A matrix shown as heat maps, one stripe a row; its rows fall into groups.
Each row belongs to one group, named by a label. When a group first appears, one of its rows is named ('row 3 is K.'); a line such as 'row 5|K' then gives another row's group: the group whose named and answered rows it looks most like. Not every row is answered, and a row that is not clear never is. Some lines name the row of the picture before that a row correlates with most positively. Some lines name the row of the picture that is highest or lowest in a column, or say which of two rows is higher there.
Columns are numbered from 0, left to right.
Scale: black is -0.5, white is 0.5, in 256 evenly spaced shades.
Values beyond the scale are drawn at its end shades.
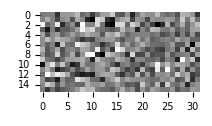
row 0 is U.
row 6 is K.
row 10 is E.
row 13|K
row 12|E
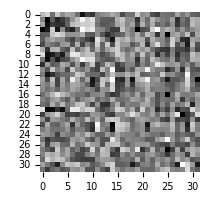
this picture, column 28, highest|30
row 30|U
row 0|E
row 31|K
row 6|U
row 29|E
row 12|K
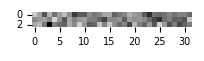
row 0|E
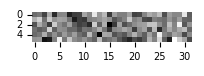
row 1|E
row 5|U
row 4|K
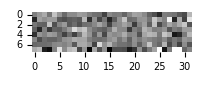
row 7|U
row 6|U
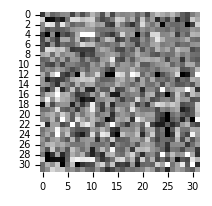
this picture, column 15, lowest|24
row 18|U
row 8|E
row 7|E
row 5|U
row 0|U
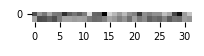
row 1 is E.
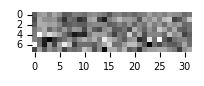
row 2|E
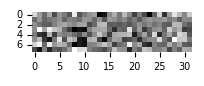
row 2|U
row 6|E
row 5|U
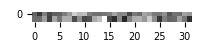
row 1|U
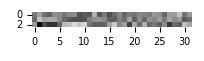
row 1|E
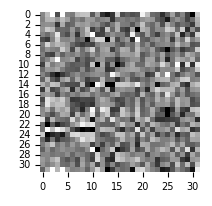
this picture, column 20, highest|0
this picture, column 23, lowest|14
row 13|U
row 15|U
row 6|E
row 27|U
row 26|K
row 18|E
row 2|K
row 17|E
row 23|E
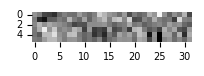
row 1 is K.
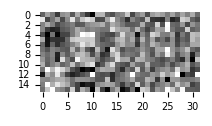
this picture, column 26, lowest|1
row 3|K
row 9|K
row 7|K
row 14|E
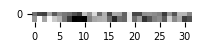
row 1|E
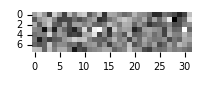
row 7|E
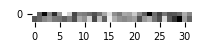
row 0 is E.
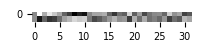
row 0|E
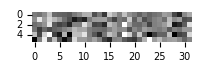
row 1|E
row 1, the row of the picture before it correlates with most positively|0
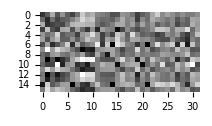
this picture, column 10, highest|9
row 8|K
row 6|U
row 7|E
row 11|E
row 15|E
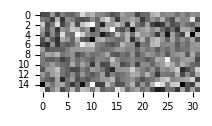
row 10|K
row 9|K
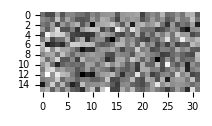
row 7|E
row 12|E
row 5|U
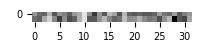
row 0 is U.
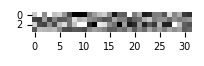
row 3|E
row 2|U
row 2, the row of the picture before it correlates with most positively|0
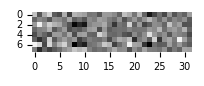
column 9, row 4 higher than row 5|Yes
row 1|U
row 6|E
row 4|U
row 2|E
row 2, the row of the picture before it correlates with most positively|0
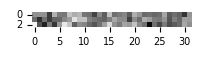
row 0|K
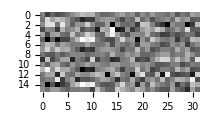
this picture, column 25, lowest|2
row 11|E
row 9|U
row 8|K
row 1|E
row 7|E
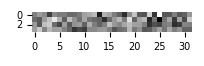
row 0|K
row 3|E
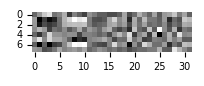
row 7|U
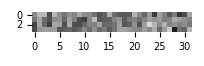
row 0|K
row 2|U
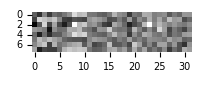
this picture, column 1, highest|1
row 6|K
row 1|E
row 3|K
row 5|E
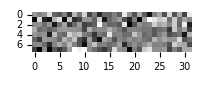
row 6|U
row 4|K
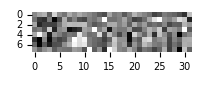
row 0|K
